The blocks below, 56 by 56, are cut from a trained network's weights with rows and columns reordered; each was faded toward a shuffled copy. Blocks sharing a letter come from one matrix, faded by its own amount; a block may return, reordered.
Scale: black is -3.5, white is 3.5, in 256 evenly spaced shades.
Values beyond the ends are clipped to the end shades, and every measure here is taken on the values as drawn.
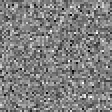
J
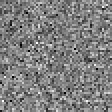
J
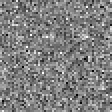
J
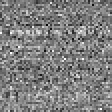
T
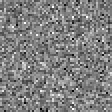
J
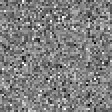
J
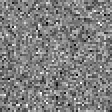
J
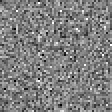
J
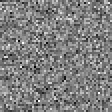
J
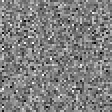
J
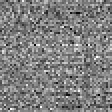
T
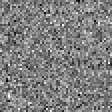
J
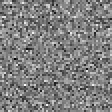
T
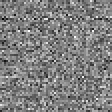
T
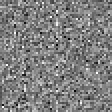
J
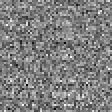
T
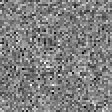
J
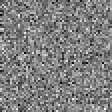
J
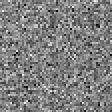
J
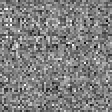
T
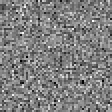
J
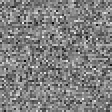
T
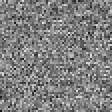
T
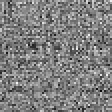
T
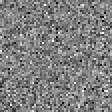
J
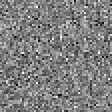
J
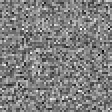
T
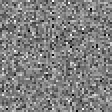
J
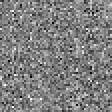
J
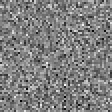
J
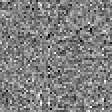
J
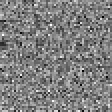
T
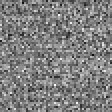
T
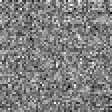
T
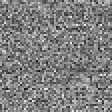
T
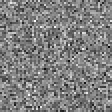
T
